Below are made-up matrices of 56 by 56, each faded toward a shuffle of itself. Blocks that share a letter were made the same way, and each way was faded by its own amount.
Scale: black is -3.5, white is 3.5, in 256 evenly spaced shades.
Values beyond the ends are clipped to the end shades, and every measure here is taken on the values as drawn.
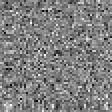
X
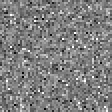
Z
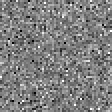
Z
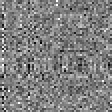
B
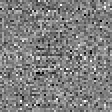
X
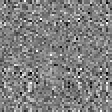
B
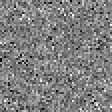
Z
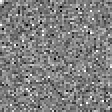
Z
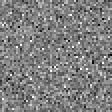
Z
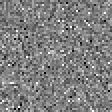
Z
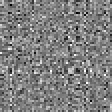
B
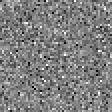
Z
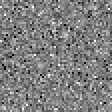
Z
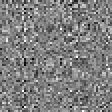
B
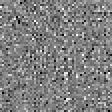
X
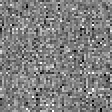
X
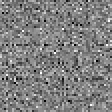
X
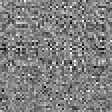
B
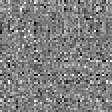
B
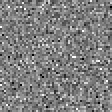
Z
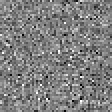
X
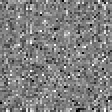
X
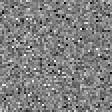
Z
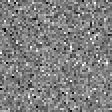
Z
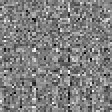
B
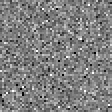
Z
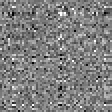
B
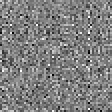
B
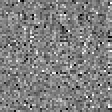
X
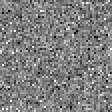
Z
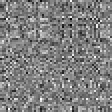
B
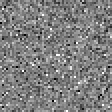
Z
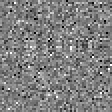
X
